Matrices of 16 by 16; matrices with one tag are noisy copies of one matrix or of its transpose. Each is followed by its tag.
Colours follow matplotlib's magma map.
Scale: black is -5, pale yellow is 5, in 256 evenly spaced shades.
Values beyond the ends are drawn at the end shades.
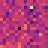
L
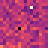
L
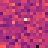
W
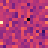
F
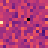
F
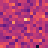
W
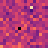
L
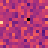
F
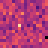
W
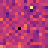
L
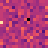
F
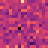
F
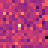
W
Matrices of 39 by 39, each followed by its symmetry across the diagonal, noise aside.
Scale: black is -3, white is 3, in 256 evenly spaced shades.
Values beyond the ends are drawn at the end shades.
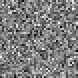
neither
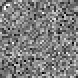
symmetric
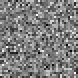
neither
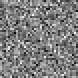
antisymmetric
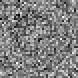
symmetric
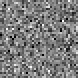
neither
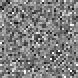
symmetric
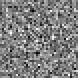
antisymmetric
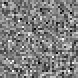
antisymmetric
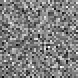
antisymmetric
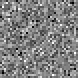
symmetric
